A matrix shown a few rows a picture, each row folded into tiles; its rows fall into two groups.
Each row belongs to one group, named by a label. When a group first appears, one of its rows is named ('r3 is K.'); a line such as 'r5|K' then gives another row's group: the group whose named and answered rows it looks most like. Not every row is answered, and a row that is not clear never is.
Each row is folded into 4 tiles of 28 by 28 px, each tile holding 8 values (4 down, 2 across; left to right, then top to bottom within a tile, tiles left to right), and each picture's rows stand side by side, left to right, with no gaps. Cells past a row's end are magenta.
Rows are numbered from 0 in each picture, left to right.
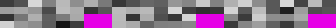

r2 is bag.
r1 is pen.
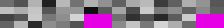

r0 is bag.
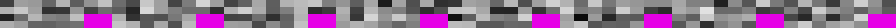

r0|bag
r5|pen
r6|bag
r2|pen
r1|pen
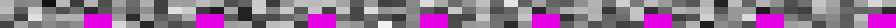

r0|bag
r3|pen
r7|pen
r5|bag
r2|pen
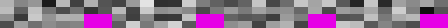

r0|bag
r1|pen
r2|pen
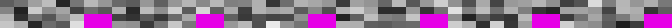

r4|pen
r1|pen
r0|pen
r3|bag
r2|pen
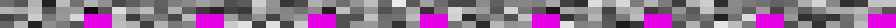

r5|bag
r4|pen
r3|bag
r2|pen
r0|bag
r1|pen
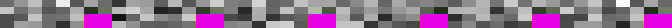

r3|pen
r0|bag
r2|pen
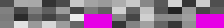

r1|bag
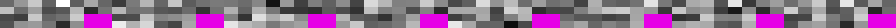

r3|pen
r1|bag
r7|bag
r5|pen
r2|bag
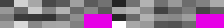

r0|pen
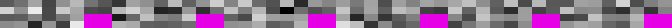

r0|pen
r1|bag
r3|pen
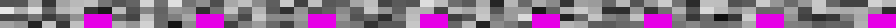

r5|bag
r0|pen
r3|pen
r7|pen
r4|bag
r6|pen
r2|bag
